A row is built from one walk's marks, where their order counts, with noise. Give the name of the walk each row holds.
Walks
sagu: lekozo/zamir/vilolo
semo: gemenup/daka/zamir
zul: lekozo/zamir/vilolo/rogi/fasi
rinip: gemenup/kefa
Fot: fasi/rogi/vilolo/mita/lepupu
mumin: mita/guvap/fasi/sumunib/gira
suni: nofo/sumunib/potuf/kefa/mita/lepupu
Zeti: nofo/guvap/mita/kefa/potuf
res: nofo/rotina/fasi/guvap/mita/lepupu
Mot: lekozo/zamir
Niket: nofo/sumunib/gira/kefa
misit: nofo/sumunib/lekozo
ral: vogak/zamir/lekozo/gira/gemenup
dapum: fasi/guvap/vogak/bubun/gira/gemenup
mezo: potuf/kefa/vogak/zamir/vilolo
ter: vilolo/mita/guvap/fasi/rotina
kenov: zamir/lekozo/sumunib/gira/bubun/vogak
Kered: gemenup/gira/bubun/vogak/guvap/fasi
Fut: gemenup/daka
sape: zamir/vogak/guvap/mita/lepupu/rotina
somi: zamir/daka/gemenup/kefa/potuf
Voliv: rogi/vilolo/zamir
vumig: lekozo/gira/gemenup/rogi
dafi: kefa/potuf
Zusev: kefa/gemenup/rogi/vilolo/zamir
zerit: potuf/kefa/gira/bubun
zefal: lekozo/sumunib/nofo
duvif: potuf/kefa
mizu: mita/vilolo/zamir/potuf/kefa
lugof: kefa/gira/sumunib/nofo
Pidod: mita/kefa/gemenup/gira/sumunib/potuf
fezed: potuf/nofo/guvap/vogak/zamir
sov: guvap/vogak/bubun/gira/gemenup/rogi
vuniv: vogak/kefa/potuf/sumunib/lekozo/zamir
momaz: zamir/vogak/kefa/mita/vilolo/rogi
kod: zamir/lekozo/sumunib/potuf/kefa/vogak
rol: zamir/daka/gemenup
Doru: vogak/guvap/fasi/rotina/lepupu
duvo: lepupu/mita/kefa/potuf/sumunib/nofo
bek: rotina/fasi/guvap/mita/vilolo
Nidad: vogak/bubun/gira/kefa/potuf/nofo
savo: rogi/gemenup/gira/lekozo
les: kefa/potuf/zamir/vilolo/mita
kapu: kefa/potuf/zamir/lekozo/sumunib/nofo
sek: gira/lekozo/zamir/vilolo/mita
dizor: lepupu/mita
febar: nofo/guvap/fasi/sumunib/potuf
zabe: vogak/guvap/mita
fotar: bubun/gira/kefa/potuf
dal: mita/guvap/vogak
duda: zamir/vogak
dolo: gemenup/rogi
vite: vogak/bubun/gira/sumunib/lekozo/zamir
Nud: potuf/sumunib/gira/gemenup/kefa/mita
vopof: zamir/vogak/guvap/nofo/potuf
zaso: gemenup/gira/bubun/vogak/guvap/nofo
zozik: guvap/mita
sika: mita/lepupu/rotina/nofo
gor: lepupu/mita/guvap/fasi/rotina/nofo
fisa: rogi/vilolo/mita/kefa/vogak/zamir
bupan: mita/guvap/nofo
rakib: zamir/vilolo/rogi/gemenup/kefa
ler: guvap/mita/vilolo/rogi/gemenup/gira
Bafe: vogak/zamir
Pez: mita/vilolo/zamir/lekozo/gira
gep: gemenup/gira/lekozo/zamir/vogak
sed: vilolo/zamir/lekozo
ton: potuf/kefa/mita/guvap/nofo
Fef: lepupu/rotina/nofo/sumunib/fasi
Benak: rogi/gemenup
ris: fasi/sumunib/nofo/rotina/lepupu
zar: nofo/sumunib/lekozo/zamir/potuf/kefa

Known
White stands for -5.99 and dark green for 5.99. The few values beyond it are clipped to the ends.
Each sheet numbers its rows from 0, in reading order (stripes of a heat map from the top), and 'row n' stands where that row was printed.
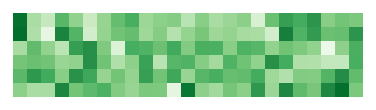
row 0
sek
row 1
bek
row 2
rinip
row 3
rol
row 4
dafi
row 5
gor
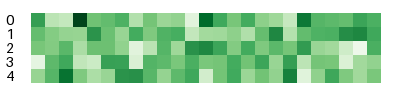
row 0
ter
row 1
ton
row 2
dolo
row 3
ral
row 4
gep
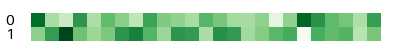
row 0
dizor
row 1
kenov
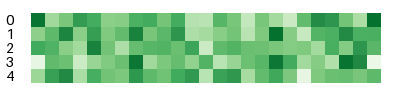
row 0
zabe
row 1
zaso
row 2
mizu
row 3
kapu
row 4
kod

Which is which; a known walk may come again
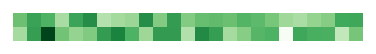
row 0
somi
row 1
kenov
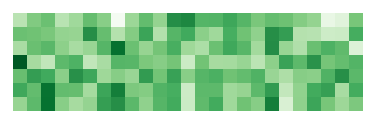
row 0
vumig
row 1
rol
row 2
vuniv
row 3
les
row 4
dafi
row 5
duda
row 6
gep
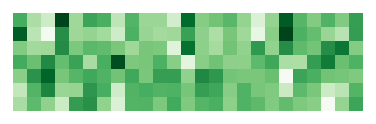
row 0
Doru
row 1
Fot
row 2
gor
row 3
fezed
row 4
zerit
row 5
dapum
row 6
rinip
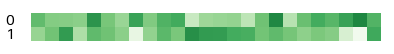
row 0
ton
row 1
sov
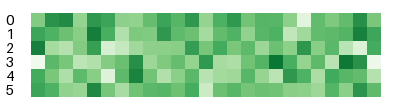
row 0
fotar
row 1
Zeti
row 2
momaz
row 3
zefal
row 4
sagu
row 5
mizu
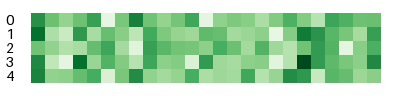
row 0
mezo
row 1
dizor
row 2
Nud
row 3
res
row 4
Voliv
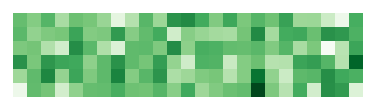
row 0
dolo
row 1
bupan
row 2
rakib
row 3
dal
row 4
zaso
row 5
lugof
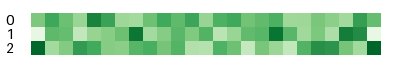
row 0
duvif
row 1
kapu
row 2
zabe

